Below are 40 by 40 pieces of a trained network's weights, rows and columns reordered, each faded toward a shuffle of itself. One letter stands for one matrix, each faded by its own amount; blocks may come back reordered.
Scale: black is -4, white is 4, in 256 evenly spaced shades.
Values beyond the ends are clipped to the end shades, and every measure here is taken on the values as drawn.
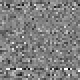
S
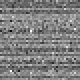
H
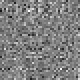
S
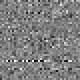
S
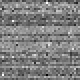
H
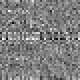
S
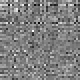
S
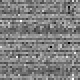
H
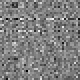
S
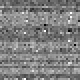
H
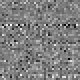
S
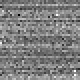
H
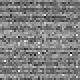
H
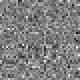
S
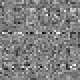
S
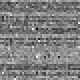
H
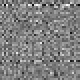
S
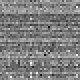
H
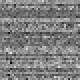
H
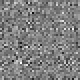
S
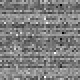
H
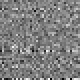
S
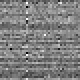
H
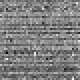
H
